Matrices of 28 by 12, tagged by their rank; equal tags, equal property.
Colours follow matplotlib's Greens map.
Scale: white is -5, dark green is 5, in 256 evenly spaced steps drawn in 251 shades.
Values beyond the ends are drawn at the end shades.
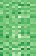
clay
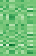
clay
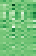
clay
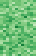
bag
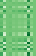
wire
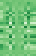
clay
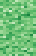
bag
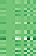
wire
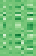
clay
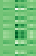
wire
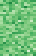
bag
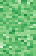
bag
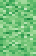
bag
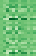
clay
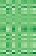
wire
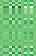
wire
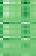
wire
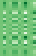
wire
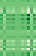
wire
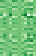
clay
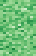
bag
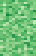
bag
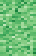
bag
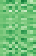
clay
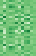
clay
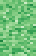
bag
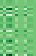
wire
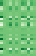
wire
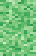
bag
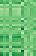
clay
